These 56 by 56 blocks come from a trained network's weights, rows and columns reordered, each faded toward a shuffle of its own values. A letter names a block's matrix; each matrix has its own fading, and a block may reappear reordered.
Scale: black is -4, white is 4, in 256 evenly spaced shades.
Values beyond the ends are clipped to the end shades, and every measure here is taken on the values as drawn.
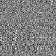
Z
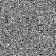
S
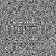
Z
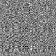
Z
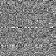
Z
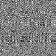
Z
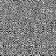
Z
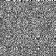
Z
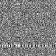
Z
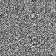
S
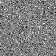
S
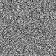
S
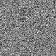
S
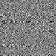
Z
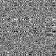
Z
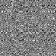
Z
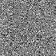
S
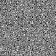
S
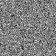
S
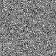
S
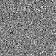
S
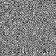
Z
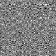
Z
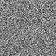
S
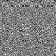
Z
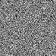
S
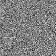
S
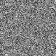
S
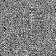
S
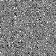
S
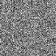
S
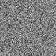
S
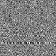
Z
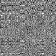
Z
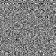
Z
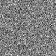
S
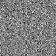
S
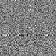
Z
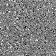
S
